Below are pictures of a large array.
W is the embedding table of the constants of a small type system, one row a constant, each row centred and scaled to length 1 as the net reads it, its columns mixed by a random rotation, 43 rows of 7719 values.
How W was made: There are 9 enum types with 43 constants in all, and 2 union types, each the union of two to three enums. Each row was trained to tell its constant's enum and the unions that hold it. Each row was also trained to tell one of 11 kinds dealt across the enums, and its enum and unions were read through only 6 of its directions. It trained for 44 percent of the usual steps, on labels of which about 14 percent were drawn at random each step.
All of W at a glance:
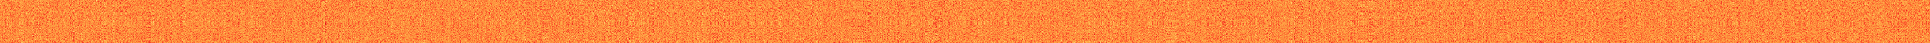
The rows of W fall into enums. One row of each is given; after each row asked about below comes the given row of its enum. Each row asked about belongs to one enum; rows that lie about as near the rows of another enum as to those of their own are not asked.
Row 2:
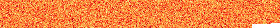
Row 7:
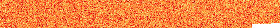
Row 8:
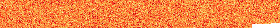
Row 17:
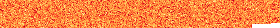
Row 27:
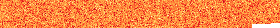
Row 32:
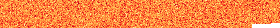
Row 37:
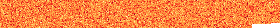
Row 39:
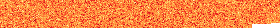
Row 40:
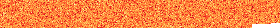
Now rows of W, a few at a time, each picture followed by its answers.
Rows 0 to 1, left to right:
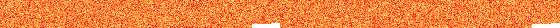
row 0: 39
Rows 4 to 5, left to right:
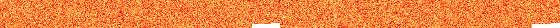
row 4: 2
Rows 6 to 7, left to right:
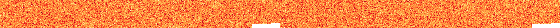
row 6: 2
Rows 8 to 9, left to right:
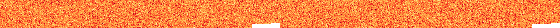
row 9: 2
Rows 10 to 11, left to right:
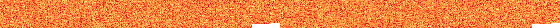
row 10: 17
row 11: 39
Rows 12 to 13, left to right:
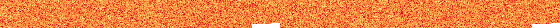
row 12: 27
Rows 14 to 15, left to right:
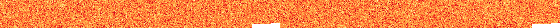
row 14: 40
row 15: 8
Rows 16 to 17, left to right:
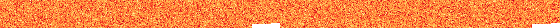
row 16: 2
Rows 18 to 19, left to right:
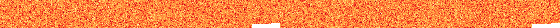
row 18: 32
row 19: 27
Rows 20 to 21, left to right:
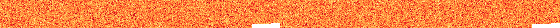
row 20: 37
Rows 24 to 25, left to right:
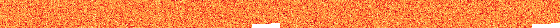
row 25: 17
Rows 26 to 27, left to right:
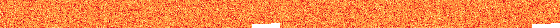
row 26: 39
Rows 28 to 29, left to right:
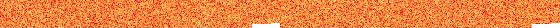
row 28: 8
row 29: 32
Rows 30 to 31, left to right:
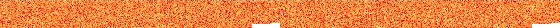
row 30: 27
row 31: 17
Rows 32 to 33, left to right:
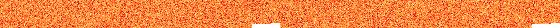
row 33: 8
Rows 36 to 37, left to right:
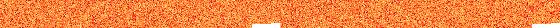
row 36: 8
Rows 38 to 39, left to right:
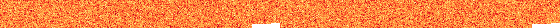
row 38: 39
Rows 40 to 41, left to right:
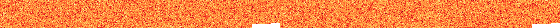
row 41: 27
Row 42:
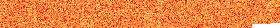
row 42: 7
